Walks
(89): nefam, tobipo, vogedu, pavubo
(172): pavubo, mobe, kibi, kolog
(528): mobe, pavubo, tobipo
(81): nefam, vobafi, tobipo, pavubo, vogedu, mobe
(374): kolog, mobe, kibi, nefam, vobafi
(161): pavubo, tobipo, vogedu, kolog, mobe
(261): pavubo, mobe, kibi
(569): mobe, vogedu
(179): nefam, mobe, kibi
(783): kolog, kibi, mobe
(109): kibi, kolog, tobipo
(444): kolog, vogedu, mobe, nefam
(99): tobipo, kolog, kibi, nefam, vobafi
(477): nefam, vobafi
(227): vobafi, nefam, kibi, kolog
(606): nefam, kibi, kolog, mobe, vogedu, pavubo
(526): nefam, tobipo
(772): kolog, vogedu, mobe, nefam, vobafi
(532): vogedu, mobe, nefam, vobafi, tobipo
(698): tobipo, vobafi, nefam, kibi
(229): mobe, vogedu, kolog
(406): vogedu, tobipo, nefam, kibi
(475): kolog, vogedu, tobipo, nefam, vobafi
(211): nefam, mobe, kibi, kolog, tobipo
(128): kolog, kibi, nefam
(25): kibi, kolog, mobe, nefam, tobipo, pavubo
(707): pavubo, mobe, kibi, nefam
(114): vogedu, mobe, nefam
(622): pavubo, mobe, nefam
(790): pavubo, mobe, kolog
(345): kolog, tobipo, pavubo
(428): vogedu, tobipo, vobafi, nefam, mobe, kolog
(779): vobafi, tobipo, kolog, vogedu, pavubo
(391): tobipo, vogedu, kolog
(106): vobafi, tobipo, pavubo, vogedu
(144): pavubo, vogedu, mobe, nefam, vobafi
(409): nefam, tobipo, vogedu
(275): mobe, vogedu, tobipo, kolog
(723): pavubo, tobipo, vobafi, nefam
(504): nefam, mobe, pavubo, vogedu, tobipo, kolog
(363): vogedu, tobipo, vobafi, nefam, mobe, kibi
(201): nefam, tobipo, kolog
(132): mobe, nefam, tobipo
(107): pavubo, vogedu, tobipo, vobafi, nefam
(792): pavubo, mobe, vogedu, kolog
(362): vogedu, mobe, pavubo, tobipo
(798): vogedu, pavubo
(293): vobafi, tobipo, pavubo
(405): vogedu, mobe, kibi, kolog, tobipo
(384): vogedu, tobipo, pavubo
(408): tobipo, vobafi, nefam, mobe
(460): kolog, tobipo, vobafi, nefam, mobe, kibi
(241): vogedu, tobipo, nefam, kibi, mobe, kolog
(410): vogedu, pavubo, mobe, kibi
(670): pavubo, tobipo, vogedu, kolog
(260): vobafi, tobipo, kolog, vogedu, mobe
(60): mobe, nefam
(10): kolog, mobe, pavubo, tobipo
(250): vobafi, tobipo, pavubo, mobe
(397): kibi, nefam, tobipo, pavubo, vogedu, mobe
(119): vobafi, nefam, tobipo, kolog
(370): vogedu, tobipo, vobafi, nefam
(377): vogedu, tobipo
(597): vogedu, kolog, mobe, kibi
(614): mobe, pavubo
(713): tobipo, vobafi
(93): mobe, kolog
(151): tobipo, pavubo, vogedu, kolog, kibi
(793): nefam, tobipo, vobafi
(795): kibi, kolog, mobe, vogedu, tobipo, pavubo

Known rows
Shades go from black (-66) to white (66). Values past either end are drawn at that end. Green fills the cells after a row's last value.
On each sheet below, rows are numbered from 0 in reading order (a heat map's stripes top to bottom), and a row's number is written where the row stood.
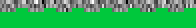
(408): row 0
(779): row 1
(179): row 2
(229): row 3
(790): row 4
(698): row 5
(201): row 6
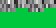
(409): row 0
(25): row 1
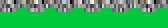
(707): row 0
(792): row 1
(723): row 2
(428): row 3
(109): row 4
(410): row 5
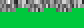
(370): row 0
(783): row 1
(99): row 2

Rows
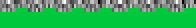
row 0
(569)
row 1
(128)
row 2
(260)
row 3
(293)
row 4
(772)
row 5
(114)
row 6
(151)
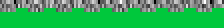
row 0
(345)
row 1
(227)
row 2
(119)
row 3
(528)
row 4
(241)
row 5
(622)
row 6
(93)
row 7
(81)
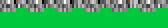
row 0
(504)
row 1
(362)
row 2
(384)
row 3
(614)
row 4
(475)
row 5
(444)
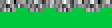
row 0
(606)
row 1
(477)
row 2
(363)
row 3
(144)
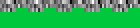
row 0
(172)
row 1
(597)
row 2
(250)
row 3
(670)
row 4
(795)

